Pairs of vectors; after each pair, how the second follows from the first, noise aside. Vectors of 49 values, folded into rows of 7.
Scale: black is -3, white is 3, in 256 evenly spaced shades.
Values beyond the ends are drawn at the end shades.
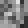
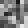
negated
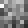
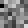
sign-scrambled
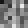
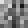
negated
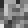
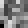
negated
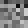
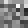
negated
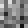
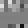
partly zeroed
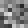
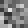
negated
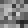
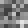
negated
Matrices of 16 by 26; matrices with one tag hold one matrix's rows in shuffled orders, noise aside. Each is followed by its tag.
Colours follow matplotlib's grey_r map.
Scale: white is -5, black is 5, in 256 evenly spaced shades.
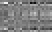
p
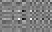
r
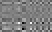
r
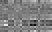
p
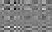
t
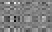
t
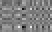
r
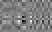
r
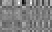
r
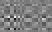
t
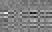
p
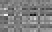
p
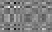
t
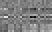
p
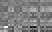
p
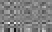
t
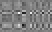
r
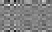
t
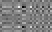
r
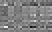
p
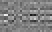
p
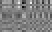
r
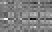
p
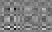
t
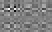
t
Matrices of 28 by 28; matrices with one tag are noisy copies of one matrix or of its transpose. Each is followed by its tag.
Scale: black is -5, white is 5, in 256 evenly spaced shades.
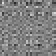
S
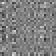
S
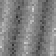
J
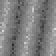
J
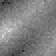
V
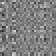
S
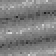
J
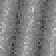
J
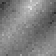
V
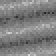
J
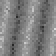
J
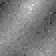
V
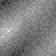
V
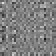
S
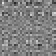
S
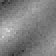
V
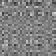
S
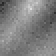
V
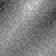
V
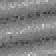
J
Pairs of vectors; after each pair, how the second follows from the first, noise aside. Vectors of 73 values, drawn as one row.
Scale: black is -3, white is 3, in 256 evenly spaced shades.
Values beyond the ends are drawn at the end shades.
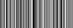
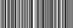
negated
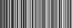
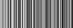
negated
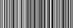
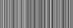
shrunk
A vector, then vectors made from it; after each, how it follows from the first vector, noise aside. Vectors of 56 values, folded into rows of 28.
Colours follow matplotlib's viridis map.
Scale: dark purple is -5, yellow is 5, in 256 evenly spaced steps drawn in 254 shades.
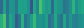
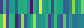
scaled up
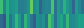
negated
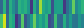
scaled up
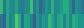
negated
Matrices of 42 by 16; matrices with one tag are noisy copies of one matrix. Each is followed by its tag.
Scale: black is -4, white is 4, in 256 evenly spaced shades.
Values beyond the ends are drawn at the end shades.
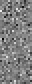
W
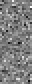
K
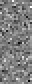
K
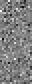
W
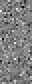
W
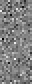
W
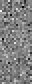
W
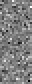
K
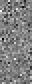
W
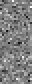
K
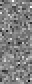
K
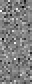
W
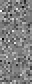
W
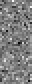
K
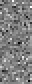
K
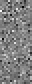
W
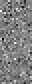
W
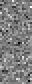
K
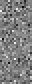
W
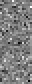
K
